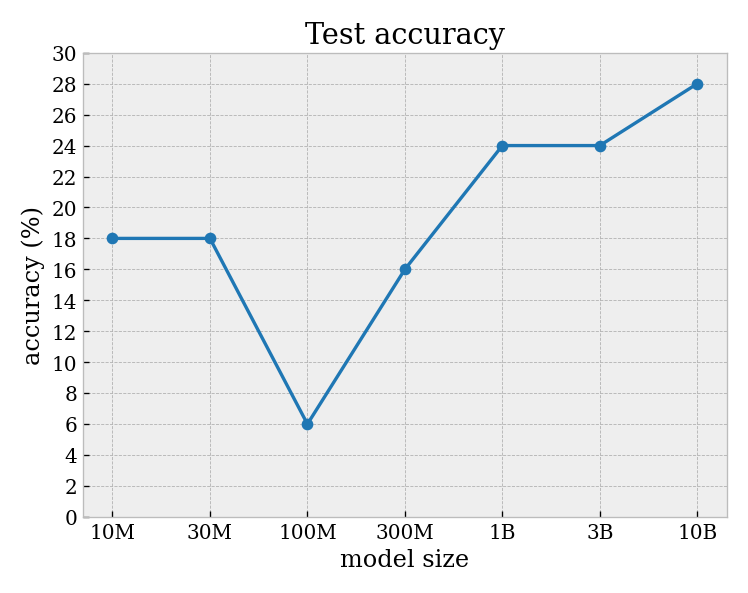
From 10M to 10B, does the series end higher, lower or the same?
higher
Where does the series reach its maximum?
10B
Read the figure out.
Title: Test accuracy
x-axis: model size, ticks 10M 30M 100M 300M 1B 3B 10B
y-axis: accuracy (%), ticks 0 2 4 6 8 10 12 14 16 18 20 22 24 26 28 30
Values:
18 18 6 16 24 24 28
